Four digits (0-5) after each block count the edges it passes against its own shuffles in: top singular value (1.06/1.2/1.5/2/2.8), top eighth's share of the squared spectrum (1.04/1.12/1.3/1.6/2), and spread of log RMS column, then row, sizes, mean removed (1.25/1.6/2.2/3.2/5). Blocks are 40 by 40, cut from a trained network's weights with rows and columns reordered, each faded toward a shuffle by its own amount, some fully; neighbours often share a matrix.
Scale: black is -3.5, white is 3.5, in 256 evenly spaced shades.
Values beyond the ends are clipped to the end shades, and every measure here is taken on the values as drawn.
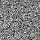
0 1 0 0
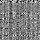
3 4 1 3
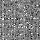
2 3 0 2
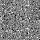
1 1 0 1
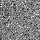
0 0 0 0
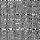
3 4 0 3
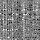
3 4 0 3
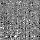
2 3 1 2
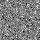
0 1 0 0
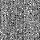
2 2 0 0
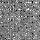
2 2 0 2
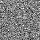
1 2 0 1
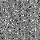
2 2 0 1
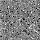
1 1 0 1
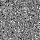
0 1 0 0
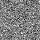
0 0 0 0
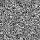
2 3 0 1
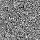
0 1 0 0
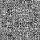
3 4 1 1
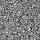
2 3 0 0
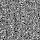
0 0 0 0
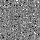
1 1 0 0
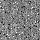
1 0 0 0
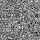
3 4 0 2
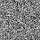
2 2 1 0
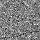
0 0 0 0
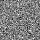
2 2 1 0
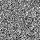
0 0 0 0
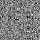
3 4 1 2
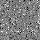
0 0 0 0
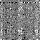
3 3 1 2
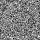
0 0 0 0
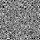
2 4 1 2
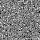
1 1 0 0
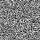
1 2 0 1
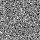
0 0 0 0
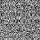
3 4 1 1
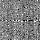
2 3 0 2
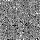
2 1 0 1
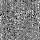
2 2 0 1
